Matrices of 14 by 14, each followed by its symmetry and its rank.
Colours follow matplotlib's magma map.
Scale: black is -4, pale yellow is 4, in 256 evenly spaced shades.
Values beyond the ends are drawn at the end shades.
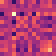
symmetric, rank two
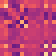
symmetric, rank three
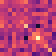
symmetric, rank three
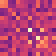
symmetric, rank three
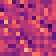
antisymmetric, full rank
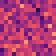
neither, full rank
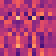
neither, rank two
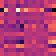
neither, rank two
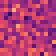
antisymmetric, full rank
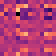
neither, rank two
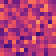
antisymmetric, full rank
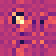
symmetric, rank two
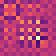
symmetric, rank two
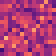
neither, full rank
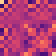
symmetric, rank two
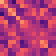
symmetric, rank three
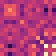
symmetric, rank three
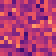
antisymmetric, full rank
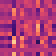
neither, rank two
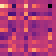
neither, rank two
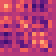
symmetric, rank two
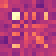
symmetric, rank three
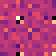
symmetric, rank two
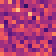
neither, full rank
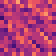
antisymmetric, full rank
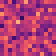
antisymmetric, full rank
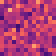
neither, full rank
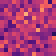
neither, full rank
